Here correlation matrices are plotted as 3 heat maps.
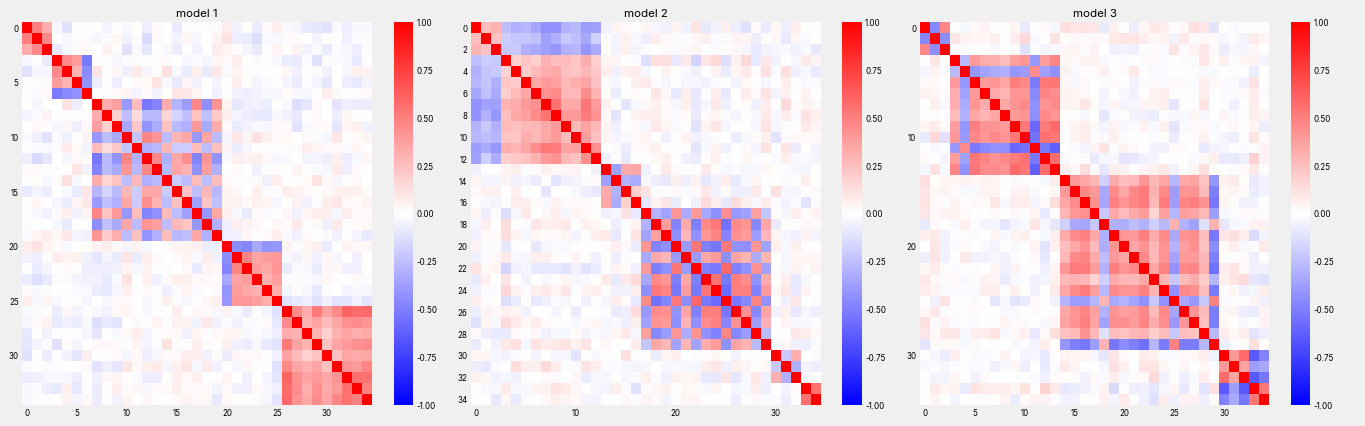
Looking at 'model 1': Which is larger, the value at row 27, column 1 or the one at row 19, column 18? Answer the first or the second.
the first
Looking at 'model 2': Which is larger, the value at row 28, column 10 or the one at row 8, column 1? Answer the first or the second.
the first
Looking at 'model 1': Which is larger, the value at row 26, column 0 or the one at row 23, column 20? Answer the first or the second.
the first
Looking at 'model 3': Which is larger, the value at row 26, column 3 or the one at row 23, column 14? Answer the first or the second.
the second
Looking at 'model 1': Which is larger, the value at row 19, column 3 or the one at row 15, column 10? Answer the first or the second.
the second
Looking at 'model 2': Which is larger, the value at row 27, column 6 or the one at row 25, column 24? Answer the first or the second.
the first
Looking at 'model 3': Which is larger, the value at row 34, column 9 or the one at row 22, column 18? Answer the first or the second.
the first
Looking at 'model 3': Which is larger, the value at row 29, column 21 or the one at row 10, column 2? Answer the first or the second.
the second
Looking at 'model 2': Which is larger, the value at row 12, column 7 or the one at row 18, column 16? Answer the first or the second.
the first
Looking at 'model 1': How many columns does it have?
35
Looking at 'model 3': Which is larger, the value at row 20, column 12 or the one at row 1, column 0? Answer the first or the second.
the first
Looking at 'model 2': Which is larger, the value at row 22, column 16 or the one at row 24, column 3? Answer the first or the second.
the second
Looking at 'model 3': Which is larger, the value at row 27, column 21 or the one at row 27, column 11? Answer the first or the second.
the first
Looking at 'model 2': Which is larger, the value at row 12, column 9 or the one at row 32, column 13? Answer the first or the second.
the first
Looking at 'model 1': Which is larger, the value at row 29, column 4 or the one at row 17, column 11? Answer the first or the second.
the second
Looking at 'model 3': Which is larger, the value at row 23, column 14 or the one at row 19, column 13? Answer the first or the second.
the first
